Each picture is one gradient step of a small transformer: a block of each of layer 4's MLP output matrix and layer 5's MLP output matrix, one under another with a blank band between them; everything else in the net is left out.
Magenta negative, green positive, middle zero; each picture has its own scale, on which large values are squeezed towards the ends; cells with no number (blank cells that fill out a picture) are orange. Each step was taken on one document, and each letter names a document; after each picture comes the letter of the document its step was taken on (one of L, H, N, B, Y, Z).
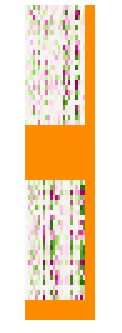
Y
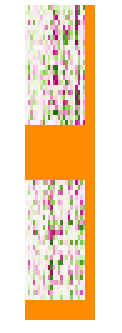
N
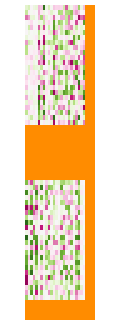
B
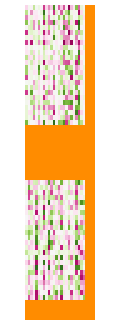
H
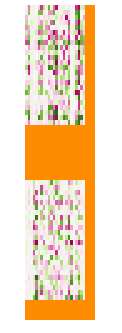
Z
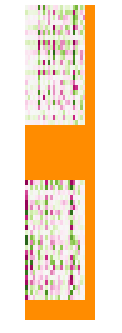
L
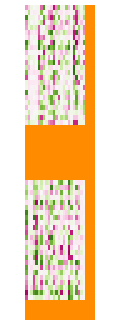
B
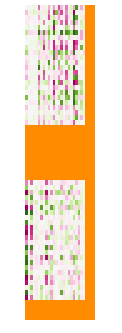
L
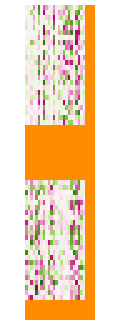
H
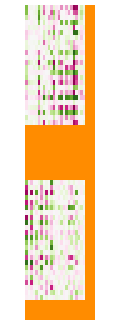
L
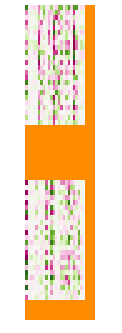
L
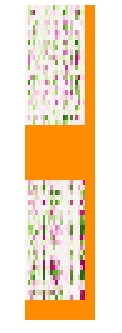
Y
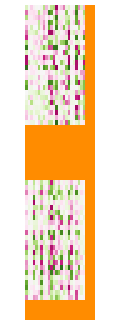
Z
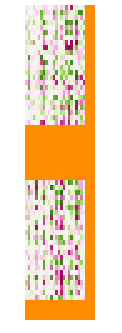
H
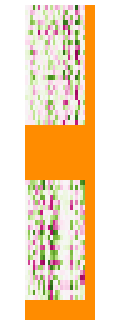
N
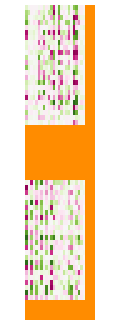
L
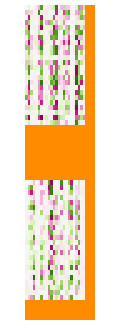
Z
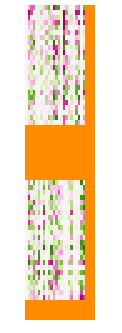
Y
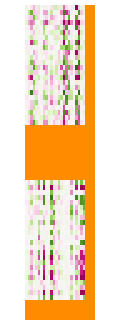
N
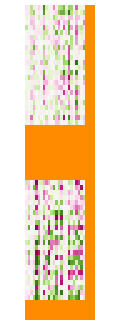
H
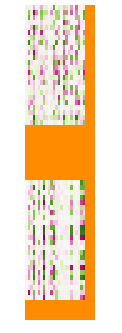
Y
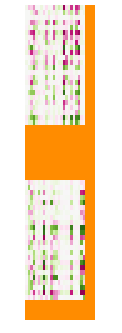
Y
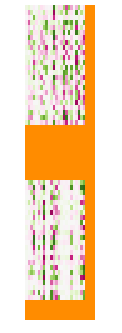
Y
